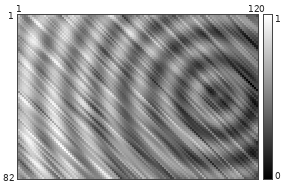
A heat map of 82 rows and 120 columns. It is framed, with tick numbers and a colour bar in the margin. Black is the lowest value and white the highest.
Rings spread out from the middle right. The histogram is bell-shaped. There is an overall slope up to the left.
